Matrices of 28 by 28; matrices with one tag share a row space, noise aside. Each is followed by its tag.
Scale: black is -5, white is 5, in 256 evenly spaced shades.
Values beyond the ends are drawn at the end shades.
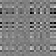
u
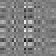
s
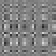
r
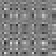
r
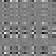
r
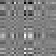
s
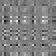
r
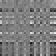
u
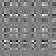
r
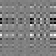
u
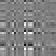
s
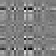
s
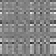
u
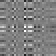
s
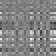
u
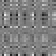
r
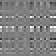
u
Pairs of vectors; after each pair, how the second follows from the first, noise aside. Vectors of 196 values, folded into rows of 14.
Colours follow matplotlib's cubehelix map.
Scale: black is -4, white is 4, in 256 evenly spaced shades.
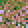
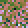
copied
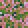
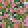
copied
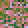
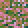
negated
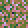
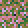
reversed
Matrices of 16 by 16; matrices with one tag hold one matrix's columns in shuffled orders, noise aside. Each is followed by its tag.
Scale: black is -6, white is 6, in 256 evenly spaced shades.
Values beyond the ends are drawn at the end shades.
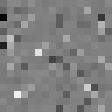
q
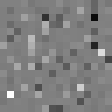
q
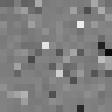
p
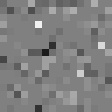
p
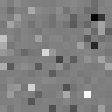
q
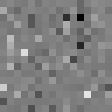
q
